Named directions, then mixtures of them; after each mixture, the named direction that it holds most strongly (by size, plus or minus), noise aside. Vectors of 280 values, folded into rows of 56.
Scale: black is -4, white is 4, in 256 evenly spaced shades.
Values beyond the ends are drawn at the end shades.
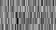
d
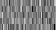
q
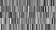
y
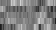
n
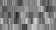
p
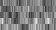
p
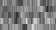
p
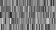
y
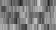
p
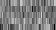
q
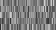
y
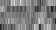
n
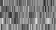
y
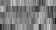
n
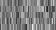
y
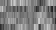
n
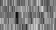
p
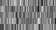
d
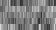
n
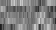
n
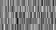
d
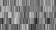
p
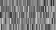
y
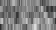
p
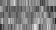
n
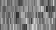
p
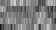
n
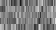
n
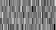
q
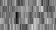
p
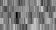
p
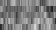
n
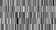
d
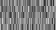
y
